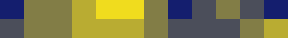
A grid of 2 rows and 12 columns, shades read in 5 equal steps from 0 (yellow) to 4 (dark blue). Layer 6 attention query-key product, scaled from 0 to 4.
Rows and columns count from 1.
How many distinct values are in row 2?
3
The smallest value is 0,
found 2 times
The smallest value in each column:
3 2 2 1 0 0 2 3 3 2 2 1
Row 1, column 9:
3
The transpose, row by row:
4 3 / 2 2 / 2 2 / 1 1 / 0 1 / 0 1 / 2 2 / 4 3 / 3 3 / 2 3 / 3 2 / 4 1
